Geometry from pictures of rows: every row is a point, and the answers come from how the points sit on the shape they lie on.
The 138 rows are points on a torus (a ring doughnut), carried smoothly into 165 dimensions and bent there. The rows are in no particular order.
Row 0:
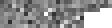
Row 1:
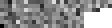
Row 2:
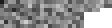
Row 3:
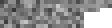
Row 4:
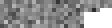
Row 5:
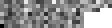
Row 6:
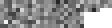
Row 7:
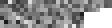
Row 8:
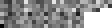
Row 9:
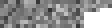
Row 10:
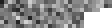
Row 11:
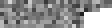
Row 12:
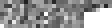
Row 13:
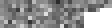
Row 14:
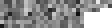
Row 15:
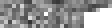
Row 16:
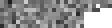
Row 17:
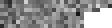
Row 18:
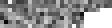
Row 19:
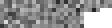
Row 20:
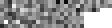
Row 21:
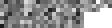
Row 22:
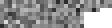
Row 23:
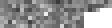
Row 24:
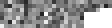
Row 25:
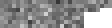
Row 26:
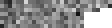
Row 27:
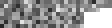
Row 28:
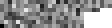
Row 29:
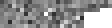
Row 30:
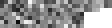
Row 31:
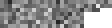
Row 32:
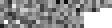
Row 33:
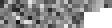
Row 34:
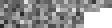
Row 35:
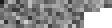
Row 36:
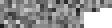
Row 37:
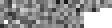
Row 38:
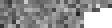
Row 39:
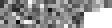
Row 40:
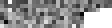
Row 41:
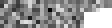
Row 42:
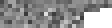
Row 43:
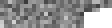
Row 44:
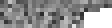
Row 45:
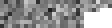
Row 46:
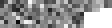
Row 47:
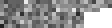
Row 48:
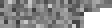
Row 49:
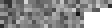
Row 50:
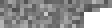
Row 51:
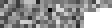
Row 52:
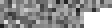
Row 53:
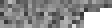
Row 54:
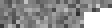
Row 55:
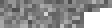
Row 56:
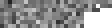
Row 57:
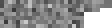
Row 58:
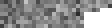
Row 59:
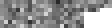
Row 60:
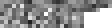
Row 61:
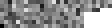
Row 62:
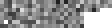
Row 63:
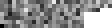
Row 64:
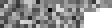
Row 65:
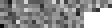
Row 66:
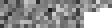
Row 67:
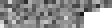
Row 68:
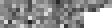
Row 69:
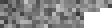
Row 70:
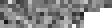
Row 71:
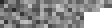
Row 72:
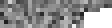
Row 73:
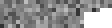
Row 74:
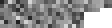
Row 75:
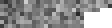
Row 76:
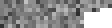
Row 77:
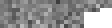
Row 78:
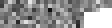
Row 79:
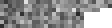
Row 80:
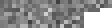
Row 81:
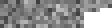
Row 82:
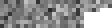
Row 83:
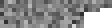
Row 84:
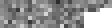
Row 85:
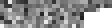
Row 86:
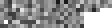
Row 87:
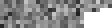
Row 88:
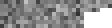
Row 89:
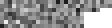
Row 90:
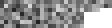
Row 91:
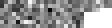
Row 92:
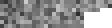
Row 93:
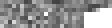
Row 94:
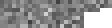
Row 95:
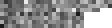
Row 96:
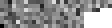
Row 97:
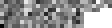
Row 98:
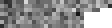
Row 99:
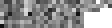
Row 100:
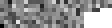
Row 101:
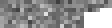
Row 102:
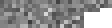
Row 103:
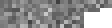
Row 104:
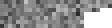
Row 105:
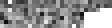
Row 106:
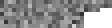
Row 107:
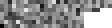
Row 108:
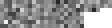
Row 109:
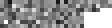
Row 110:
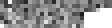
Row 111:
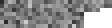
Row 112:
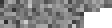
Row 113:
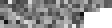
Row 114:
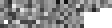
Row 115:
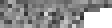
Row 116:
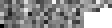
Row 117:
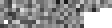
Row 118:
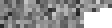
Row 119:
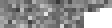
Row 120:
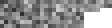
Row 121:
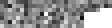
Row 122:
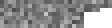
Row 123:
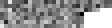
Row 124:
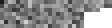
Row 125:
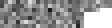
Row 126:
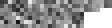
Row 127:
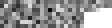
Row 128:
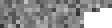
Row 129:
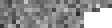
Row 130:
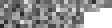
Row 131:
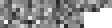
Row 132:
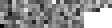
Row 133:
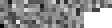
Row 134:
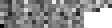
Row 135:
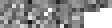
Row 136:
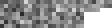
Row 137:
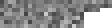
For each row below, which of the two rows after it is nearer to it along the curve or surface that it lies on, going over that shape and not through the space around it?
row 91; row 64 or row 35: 64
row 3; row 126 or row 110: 126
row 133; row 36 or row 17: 17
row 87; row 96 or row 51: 51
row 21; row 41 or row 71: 41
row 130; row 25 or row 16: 16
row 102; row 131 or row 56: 56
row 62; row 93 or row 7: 93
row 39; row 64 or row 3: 64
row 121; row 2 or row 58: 2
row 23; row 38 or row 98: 38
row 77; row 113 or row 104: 104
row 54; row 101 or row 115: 101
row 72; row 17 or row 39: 39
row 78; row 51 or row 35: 51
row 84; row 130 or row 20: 20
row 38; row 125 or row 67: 125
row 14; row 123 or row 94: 94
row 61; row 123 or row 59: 59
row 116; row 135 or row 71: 71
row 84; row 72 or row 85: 72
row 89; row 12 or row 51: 51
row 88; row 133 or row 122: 133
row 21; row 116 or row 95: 116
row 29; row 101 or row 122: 122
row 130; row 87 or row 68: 87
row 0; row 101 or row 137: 137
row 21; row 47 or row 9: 9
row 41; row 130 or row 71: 130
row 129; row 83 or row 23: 23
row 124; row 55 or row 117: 55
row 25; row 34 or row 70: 70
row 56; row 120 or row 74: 120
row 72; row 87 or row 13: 13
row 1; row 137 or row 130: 130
